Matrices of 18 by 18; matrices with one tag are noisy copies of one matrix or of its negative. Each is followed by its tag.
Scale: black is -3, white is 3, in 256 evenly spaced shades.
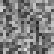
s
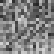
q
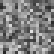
s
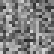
s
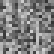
s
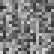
s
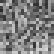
q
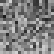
q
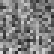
s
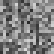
s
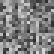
s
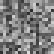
s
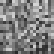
q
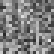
s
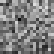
q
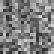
s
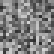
s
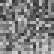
q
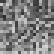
q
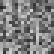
s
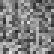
s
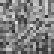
q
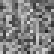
s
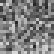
q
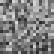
q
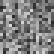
s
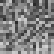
q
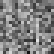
s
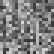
s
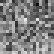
q
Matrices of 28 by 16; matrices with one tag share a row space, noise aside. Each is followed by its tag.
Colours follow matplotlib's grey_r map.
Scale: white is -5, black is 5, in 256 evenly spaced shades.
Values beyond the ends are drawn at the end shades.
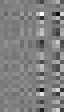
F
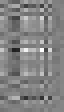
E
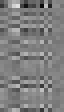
E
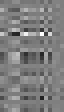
E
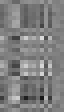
E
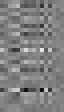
E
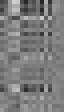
E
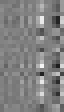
F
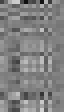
E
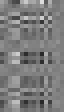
E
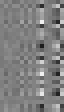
F
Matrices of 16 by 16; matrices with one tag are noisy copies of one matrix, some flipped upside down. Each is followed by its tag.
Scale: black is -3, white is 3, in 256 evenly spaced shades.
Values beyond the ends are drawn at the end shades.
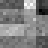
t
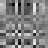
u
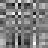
u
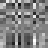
u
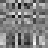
u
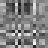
u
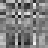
u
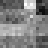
t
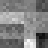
t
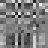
u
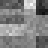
t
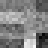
t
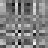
u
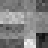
t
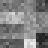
t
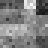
t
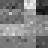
t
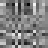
u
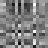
u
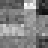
t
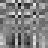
u
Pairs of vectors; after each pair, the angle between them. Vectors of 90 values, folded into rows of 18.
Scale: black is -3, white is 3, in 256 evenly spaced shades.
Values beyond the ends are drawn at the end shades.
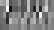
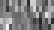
partly opposed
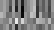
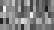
partly aligned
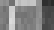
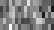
partly aligned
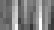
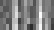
nearly parallel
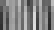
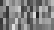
partly aligned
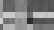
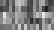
partly aligned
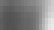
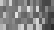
partly opposed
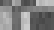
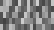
orthogonal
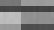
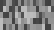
orthogonal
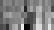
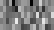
orthogonal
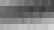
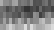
nearly parallel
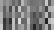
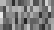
partly aligned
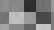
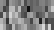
partly aligned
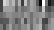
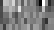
nearly parallel
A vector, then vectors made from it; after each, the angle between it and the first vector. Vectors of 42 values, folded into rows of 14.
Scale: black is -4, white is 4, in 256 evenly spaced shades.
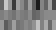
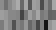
partly opposed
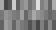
nearly opposite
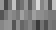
nearly opposite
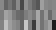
orthogonal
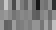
nearly parallel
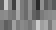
nearly parallel
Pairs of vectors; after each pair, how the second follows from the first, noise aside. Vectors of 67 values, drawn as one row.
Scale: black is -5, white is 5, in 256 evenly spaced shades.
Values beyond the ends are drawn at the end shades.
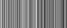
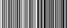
scaled up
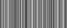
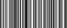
scaled up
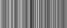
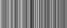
copied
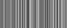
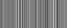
partly zeroed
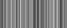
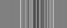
partly zeroed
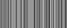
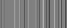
partly zeroed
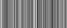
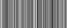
copied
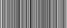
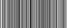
copied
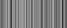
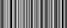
scaled up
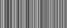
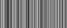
copied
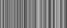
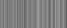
shrunk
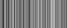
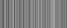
shrunk
